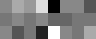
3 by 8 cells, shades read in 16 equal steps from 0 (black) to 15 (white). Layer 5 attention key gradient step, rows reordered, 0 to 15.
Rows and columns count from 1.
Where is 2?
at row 3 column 4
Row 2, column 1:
7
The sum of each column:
23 23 23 23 21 22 22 22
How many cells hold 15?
1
